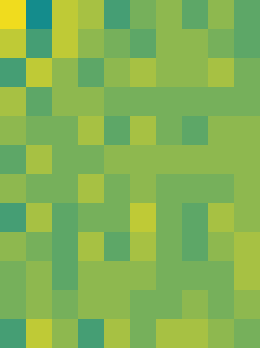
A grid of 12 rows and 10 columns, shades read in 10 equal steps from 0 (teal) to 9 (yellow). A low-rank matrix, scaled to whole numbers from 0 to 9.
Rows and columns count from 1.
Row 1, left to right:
9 0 7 6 2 4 5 3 5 3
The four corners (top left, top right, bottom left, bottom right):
9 3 2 4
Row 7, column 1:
5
